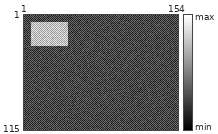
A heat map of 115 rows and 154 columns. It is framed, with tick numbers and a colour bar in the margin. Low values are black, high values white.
Odd patch: higher, in the top left. Average level on the scale: 30%. Ninth with the highest average: top left.
